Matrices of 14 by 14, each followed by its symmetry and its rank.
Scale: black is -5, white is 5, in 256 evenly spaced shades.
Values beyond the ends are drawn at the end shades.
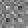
symmetric, rank three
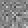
symmetric, rank three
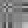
symmetric, rank one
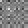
symmetric, rank two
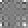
symmetric, rank two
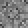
symmetric, full rank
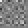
symmetric, rank two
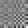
symmetric, rank two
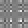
symmetric, rank one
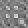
symmetric, rank three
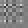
symmetric, rank one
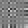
symmetric, rank one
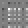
symmetric, rank one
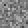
symmetric, full rank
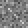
symmetric, full rank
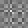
symmetric, rank two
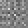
symmetric, rank three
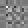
symmetric, rank two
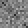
symmetric, full rank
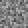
symmetric, full rank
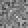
symmetric, full rank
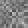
symmetric, rank three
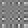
symmetric, rank one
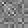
symmetric, rank three
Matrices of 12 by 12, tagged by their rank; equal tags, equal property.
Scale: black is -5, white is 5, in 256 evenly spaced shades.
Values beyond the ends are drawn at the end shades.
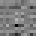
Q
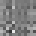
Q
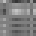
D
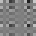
D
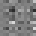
Q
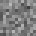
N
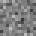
N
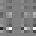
D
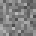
N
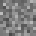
N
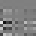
D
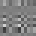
D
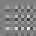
D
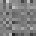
Q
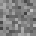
N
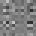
Q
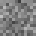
N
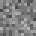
N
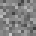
N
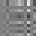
D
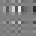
D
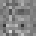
Q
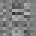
Q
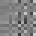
Q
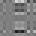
D
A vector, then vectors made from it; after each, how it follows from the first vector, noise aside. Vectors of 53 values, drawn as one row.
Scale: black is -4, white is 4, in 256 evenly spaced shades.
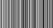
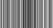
sign-scrambled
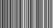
negated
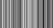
sign-scrambled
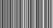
negated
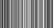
sign-scrambled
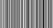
sign-scrambled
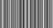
sign-scrambled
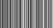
negated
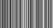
negated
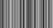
sign-scrambled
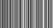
negated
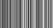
negated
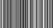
sign-scrambled
